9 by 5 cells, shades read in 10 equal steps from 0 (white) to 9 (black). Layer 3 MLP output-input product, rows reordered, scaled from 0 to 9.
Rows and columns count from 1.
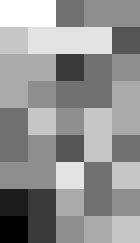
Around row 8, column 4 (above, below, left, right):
5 3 3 4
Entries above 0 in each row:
3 5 5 5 5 5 5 5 5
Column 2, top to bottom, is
0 1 3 4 2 4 4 7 7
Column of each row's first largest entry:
3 5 3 3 1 3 4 1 1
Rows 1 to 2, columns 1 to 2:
0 0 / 2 1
